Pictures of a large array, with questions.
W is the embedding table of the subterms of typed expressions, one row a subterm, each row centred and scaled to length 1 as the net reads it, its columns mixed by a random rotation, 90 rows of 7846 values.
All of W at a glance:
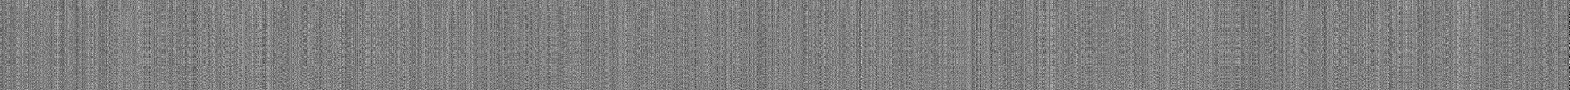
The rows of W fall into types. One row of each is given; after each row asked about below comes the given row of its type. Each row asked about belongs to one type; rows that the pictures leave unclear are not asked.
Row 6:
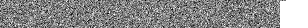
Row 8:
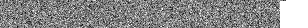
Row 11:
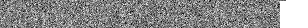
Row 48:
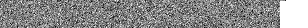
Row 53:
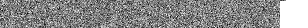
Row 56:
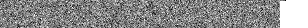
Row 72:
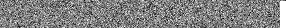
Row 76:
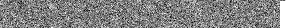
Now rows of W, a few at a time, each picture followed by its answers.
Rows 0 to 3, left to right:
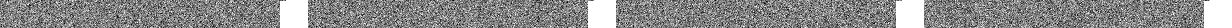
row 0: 11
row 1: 8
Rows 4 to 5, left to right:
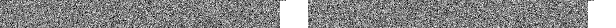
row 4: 48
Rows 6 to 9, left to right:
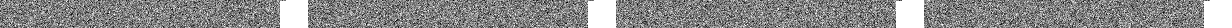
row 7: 6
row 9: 6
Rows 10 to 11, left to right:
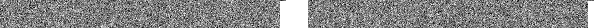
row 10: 53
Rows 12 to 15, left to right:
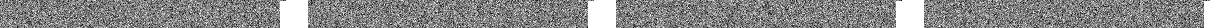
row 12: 8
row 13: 8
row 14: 56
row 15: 11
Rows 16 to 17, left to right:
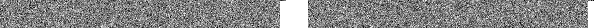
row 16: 53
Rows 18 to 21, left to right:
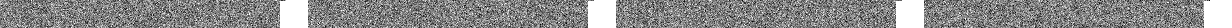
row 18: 11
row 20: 8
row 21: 56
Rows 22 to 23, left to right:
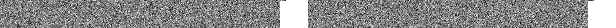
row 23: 53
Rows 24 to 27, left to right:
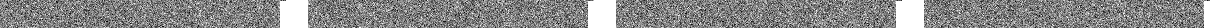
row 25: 76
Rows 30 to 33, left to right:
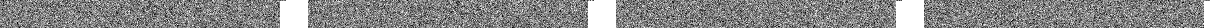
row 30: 72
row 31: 48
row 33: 6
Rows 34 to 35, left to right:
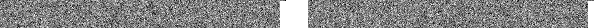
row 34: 56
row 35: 11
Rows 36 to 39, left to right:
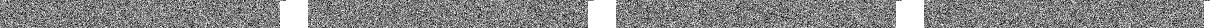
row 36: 6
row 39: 6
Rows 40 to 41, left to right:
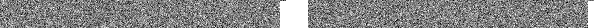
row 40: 53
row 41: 6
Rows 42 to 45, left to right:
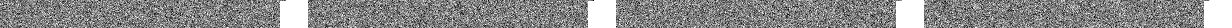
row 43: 56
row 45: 76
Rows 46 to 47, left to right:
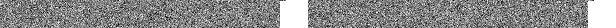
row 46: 72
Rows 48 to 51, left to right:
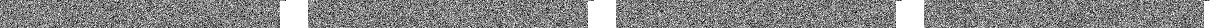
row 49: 6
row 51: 11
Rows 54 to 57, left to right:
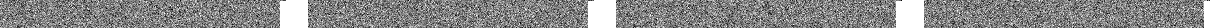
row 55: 53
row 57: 8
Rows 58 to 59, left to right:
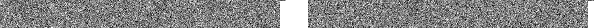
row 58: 76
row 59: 53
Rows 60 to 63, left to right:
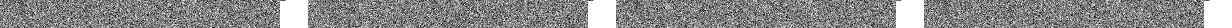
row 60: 76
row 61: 11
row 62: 76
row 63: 76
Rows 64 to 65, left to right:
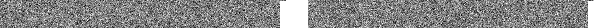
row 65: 11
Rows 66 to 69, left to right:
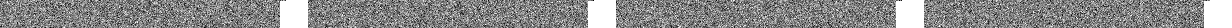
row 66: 72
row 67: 56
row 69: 11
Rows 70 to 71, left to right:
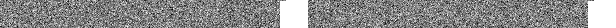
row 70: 8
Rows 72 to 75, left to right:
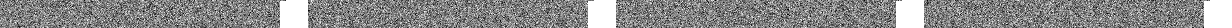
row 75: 8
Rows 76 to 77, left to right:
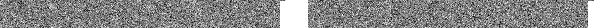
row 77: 72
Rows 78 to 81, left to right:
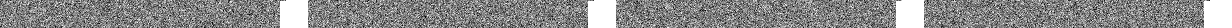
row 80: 76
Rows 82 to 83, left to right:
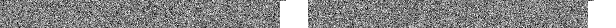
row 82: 72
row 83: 53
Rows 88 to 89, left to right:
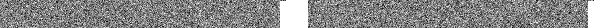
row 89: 48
